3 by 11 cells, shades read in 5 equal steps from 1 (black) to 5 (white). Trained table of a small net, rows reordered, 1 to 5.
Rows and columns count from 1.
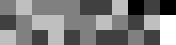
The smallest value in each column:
2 3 2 3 2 2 2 2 1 2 1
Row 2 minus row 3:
-2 0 2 0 1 0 2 1 -1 2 0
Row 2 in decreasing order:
5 4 4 4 4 3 3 3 3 2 2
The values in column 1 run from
2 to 4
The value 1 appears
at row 1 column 9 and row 1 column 11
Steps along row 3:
down down up down up down same up down up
